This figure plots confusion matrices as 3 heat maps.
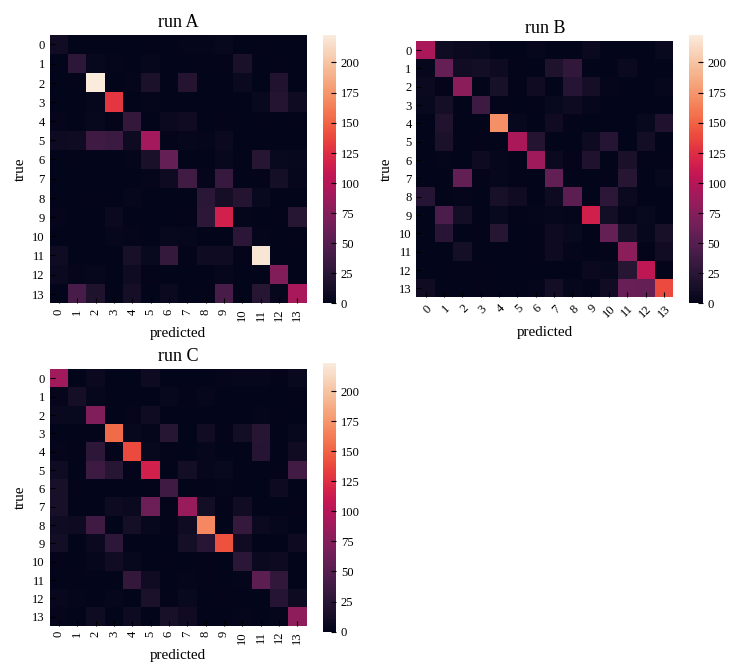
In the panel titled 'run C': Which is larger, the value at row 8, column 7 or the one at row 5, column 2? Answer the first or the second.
the second
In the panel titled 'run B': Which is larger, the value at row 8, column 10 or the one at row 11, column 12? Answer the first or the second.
the first
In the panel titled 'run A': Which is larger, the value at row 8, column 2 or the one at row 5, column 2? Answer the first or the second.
the second
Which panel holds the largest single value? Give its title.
run A
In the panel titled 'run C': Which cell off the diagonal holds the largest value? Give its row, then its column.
7, 5
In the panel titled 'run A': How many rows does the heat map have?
14
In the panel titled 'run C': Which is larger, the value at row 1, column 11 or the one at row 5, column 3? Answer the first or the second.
the second
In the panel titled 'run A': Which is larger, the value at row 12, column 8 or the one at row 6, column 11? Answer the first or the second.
the second
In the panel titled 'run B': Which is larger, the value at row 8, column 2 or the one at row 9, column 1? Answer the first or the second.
the second
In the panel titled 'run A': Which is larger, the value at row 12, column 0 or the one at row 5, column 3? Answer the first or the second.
the second
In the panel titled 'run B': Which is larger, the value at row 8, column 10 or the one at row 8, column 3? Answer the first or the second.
the first
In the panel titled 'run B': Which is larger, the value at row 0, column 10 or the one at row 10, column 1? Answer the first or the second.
the second
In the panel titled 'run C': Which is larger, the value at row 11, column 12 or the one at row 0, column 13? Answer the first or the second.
the first
